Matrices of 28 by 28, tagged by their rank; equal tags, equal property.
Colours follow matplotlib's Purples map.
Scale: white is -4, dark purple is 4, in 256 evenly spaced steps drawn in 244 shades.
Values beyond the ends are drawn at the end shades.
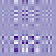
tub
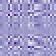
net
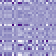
net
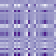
tub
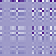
tub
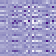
net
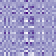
net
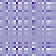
tub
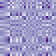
net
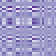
tub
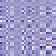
net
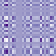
tub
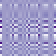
tub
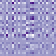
net
